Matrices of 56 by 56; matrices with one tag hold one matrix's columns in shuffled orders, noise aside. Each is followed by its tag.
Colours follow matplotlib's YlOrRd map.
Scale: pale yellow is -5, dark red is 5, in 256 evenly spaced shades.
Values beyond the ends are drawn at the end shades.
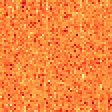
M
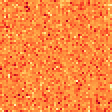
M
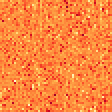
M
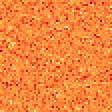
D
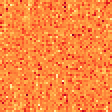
M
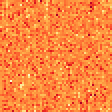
M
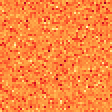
D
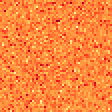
D
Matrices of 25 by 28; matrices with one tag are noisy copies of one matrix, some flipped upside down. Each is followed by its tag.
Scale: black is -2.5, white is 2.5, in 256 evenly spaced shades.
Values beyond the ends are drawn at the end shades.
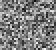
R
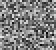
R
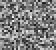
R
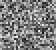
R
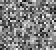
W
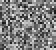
W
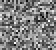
R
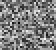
R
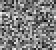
R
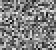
R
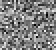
R
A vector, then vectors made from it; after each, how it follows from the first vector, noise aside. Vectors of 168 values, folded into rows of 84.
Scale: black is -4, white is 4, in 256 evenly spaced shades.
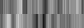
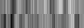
wrapped around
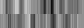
wrapped around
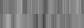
shrunk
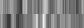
negated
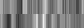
negated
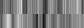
copied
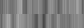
shrunk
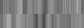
shrunk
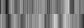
wrapped around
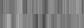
shrunk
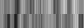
wrapped around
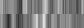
negated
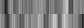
wrapped around
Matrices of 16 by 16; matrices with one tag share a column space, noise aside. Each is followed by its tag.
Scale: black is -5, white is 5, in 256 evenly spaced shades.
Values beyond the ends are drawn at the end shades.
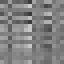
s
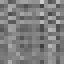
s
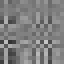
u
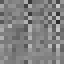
s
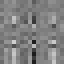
u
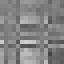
u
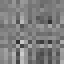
u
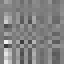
u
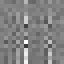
u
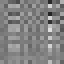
s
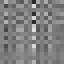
s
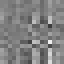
u
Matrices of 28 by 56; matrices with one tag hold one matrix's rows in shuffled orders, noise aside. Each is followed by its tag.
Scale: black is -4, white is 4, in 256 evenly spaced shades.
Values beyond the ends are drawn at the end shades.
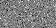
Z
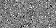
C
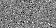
C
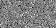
Z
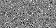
C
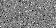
Z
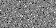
Z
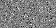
C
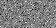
Z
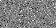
Z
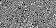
Z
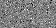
C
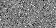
Z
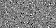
C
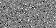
Z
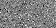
Z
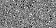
C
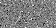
Z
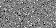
Z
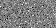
Z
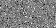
Z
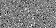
Z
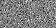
Z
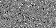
Z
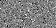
Z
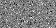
C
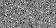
C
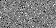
Z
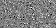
C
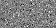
C
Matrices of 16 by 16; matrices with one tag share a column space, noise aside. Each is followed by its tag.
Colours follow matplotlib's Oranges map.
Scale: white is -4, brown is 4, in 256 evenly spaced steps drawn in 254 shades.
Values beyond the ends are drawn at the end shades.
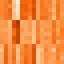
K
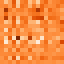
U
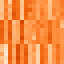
K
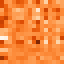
U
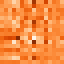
U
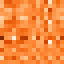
U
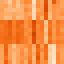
K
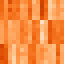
K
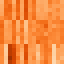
K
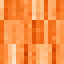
K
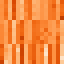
K
